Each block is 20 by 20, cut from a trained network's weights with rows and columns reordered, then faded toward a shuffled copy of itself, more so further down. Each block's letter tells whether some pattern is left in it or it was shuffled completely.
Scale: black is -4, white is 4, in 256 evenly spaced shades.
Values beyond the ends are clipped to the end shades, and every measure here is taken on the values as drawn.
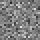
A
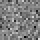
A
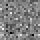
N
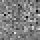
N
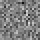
N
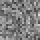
N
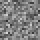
N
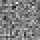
N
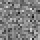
N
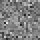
A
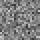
A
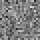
A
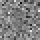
A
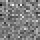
N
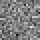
A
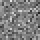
A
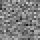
A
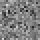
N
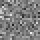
A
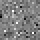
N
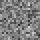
N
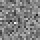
A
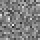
A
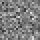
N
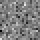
A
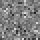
A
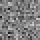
N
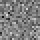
A
